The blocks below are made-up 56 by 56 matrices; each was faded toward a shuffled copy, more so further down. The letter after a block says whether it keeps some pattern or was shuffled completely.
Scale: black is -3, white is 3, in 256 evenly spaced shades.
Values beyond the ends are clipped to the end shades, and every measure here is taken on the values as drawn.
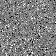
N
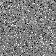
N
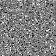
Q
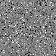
Q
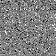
Q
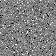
N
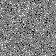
N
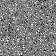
N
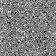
Q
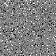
Q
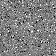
N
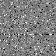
Q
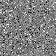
Q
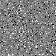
Q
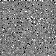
Q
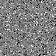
Q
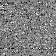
Q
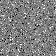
N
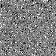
Q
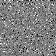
Q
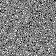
N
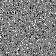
N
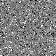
N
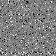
Q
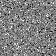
N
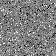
N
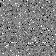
Q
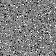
N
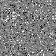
Q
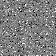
Q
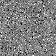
Q
